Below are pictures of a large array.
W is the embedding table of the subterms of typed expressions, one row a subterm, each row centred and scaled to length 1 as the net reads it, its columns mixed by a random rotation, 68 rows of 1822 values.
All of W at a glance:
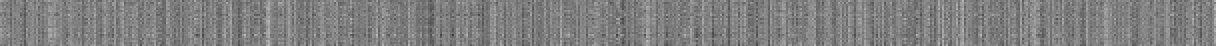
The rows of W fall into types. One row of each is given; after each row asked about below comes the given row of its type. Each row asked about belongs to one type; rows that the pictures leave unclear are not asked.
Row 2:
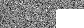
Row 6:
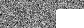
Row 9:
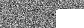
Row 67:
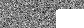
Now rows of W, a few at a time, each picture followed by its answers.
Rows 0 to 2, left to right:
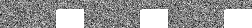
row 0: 6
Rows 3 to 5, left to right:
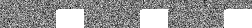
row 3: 67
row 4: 9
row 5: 67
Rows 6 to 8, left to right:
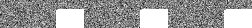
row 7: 2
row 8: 9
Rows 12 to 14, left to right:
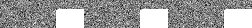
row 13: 6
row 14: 2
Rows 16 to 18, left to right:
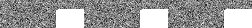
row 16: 6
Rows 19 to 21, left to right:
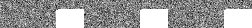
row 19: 67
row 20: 6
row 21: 2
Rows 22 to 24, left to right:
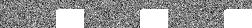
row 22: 2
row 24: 67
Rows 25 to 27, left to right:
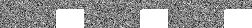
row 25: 2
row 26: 6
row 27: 2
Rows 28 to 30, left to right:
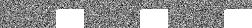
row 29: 9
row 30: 9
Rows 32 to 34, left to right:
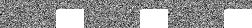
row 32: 6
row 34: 6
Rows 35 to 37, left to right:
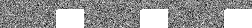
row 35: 9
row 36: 6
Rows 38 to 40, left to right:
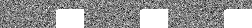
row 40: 67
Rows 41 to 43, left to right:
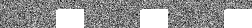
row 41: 2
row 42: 9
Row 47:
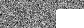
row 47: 6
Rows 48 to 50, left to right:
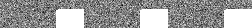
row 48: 67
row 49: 9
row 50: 9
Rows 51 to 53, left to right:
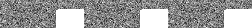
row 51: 6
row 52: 6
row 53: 6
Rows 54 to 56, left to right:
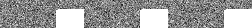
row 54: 9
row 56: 6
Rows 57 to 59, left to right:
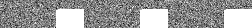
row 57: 2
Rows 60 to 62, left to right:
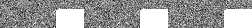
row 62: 9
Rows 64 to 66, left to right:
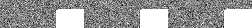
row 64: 67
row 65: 2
